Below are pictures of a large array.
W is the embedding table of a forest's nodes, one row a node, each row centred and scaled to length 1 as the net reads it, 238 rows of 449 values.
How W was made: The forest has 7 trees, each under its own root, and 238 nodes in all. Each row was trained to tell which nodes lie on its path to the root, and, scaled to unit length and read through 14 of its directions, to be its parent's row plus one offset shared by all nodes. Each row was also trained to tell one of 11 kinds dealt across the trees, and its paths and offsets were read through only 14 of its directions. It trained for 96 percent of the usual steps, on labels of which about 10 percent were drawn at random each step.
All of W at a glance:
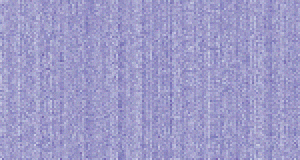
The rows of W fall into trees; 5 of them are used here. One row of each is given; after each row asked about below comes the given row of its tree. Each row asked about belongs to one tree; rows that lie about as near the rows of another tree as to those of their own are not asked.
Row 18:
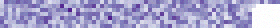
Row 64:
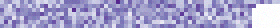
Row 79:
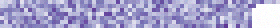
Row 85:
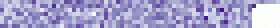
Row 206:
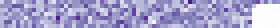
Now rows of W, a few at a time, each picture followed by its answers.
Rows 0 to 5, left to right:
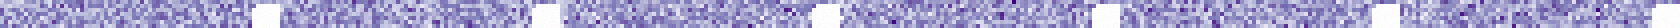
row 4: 64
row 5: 85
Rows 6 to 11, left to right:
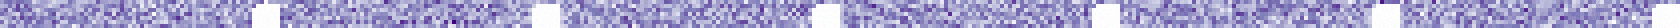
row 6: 18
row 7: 64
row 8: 64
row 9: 18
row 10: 64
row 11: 206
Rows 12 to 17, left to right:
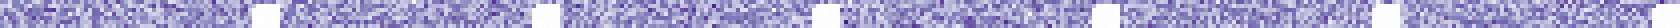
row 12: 64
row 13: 79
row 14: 206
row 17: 206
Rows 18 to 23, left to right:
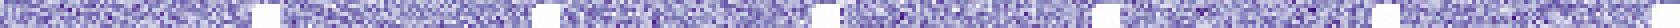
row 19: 18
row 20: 64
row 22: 18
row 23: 64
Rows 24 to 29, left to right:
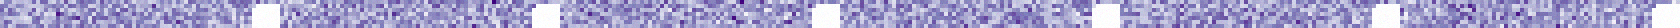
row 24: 85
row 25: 85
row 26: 64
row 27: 64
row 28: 85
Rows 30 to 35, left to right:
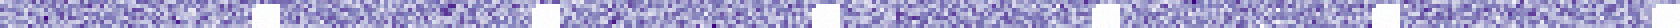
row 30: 85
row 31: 18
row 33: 85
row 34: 64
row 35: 18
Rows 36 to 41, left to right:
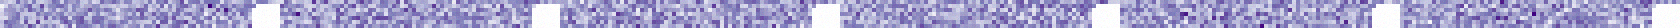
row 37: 85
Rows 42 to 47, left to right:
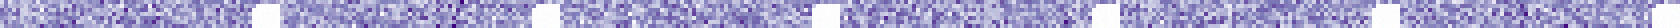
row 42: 85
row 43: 206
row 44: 64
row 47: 64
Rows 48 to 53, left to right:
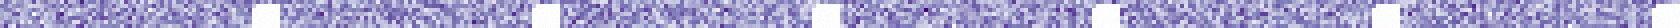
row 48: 85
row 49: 64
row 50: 18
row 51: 18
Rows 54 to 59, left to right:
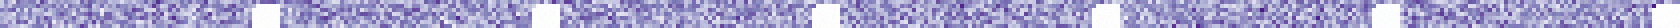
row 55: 18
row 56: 18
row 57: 64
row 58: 85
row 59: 18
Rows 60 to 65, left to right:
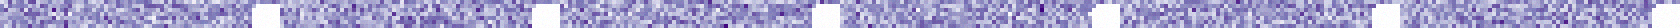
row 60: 64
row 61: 85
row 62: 64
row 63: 85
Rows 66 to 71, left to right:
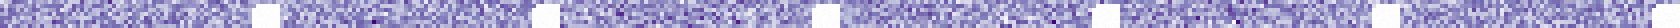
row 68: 85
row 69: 18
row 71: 64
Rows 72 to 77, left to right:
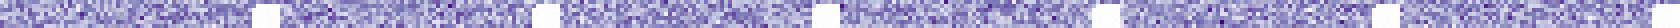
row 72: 206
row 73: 18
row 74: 64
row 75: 64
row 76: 206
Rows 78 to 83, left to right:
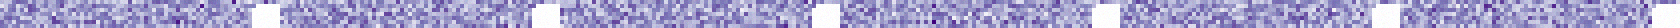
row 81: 64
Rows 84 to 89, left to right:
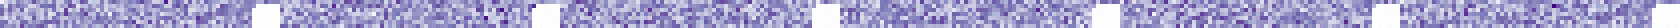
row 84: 85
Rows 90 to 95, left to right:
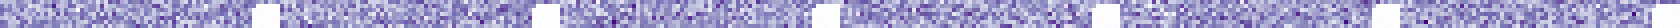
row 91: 85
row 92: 85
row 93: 18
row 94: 85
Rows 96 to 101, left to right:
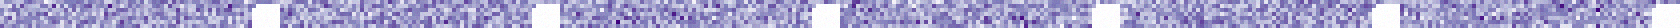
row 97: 85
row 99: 64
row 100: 85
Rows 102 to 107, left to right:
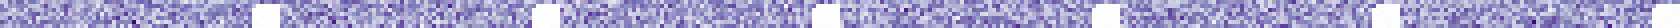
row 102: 64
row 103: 18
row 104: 64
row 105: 85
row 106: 18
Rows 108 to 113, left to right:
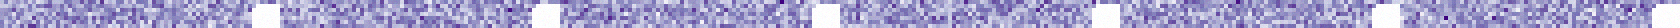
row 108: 79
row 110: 18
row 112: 64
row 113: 85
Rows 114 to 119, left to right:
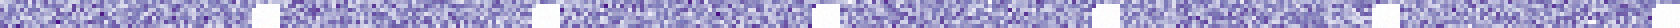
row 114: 85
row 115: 64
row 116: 85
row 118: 64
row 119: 85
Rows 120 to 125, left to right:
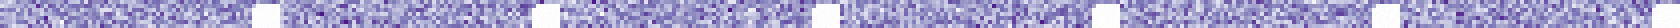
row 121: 64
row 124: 64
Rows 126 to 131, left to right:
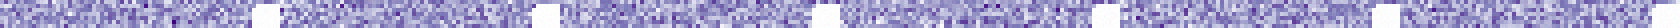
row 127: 85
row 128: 85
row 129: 64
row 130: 206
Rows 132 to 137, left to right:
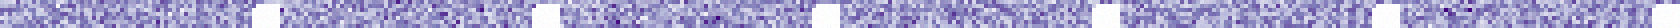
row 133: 85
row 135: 64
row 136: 18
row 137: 18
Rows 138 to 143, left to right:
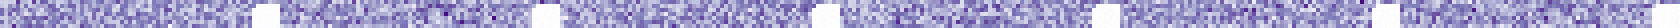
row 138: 85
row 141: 85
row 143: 64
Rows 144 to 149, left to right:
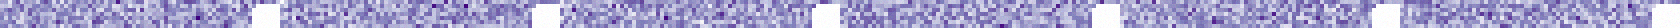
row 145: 206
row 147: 18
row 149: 18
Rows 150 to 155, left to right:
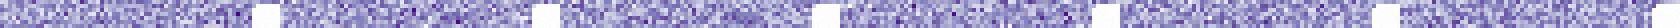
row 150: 85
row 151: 206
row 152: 64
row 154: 85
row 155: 85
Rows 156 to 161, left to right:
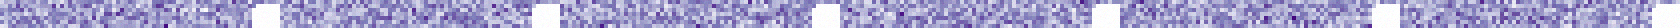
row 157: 64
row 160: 64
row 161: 85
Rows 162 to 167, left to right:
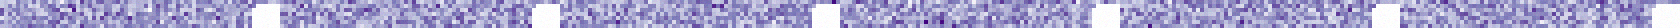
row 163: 18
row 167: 85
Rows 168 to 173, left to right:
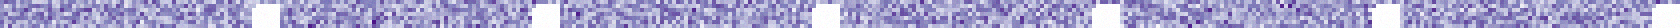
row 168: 18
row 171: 206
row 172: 18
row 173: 206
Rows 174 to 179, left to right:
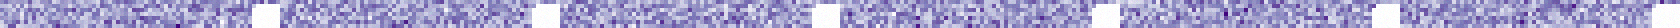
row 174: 64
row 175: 79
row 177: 85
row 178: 85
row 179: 64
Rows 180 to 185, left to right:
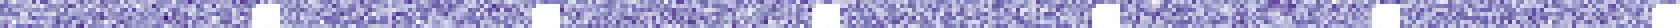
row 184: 64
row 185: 79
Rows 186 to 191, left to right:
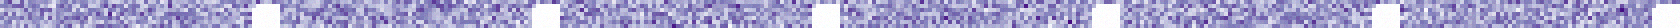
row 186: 18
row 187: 64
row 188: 64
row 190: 206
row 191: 85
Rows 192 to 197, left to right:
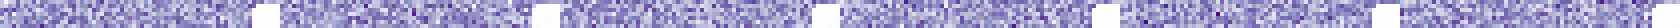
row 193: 64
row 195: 85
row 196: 206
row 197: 85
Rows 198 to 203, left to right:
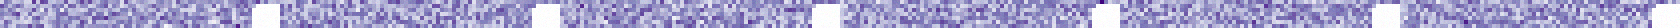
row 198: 85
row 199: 85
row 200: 206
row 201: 206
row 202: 64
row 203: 206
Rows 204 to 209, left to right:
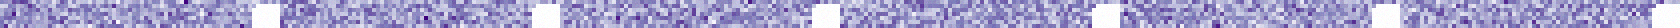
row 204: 18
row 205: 18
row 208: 18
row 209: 64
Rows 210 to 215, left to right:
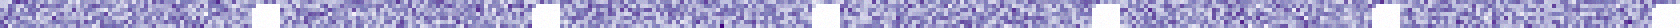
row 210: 79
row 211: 64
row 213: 85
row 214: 64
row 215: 85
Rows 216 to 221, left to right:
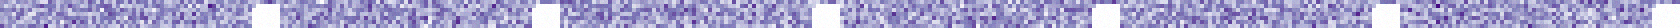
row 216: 79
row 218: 18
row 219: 206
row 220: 79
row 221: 85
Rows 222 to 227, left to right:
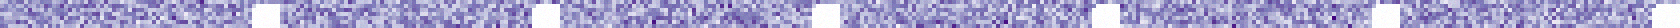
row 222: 64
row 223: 18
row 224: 64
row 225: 85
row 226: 64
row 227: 18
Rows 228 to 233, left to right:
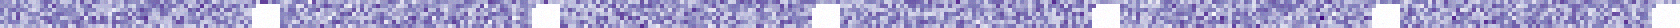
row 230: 85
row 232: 85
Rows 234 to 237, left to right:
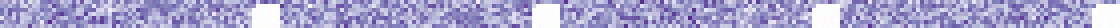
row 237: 79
